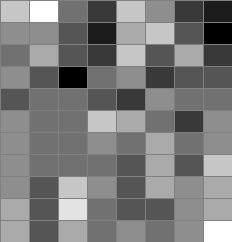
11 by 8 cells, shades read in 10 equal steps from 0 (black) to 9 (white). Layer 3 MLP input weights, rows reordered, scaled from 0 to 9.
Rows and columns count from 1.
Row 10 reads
6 3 8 4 3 3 5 6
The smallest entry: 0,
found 2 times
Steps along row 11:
down up down up down up up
